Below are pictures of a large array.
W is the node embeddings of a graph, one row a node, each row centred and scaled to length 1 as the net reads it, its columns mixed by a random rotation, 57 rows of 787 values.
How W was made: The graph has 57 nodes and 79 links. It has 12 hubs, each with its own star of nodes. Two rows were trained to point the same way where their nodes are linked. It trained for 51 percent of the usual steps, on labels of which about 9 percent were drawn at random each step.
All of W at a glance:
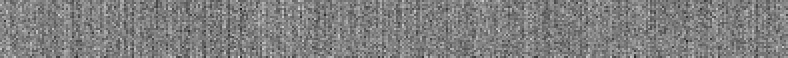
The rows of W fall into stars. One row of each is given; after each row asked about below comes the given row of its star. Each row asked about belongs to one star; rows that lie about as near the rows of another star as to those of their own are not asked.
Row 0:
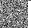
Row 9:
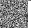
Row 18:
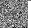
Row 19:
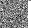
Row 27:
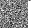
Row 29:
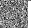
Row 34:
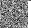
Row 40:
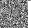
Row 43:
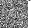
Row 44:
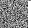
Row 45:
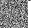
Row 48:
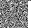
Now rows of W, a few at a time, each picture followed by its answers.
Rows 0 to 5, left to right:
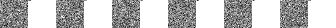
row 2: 43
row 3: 19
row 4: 45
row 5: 48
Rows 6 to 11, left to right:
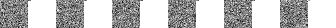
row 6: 40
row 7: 40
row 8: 29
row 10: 27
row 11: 19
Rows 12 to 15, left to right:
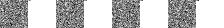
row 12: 19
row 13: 18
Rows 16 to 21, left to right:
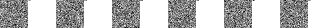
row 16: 45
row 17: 19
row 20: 27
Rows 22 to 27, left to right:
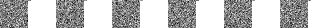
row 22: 9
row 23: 18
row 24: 44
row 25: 0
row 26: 0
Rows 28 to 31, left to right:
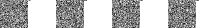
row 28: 45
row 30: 34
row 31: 34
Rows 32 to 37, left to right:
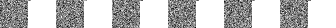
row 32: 43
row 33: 9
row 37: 29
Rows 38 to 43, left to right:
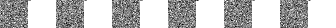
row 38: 27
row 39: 27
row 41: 48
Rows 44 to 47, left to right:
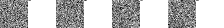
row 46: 43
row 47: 44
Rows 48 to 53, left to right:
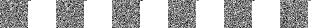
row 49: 48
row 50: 45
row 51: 45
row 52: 27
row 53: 44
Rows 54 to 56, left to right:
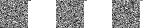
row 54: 40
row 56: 34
